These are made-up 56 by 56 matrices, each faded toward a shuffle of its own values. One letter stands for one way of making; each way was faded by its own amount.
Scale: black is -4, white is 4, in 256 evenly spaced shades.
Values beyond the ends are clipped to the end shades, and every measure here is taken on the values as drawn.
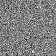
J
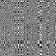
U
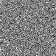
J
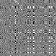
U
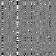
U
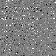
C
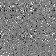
C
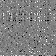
C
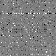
C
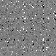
C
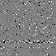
C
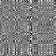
U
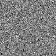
J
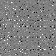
C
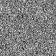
J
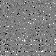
C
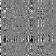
U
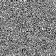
J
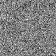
J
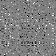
C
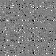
C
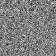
J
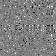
C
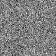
J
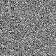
J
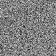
J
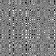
U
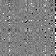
U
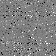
C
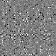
C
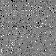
C
